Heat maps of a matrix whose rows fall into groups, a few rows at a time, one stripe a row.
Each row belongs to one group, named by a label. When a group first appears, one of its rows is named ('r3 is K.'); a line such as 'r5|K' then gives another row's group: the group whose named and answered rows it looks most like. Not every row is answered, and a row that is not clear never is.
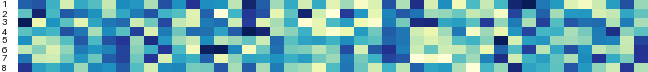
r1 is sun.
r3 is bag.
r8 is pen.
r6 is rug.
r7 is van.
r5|van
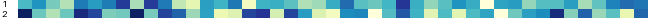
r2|sun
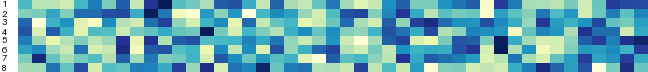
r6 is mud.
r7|mud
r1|mud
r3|bag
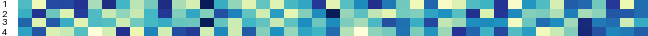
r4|mud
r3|bag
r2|mud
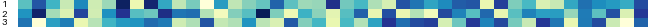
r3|bag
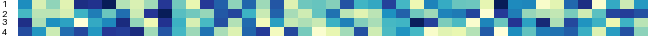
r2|mud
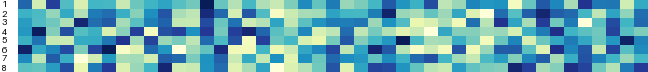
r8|rug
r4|sun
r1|bag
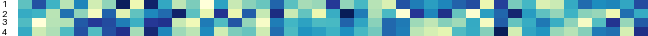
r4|van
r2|pen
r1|mud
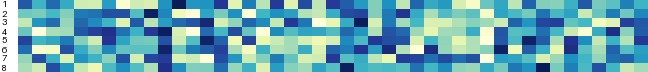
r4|van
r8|pen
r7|mud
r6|rug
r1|pen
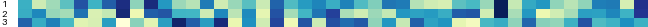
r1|van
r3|pen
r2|mud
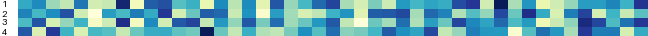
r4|bag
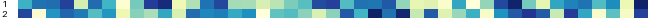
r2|rug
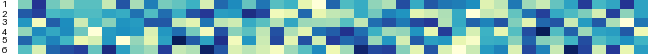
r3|bag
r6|rug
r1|mud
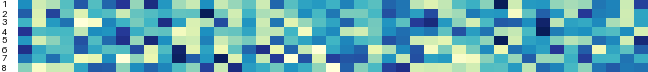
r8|van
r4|bag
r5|van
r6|sun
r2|bag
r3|pen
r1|van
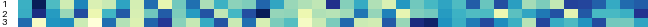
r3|bag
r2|sun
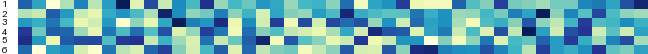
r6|bag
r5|sun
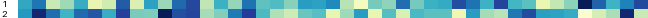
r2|sun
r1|mud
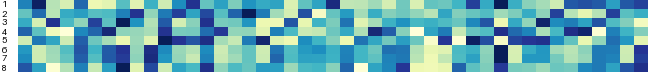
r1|mud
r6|van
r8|van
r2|sun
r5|sun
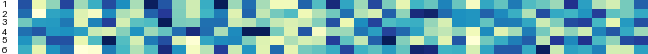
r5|rug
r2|bag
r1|rug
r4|sun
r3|rug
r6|pen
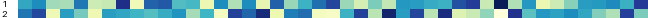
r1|mud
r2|sun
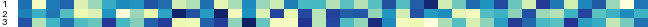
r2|pen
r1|bag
